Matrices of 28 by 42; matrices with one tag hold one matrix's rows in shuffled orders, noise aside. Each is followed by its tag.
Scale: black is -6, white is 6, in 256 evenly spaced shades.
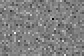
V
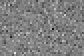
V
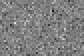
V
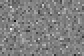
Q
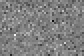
V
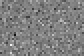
Q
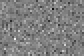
V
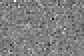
V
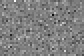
V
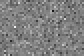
V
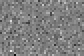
Q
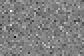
Q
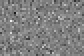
Q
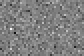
Q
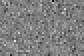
V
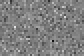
V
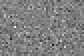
V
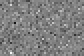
Q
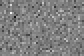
Q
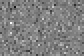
Q
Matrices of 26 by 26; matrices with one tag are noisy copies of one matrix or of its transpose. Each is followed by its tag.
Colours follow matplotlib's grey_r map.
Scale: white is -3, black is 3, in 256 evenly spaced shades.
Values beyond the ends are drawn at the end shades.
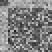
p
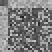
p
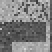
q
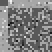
p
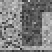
q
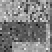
q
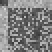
p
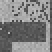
q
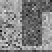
q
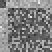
p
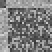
p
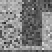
q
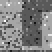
q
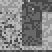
q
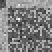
p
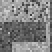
q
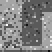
q
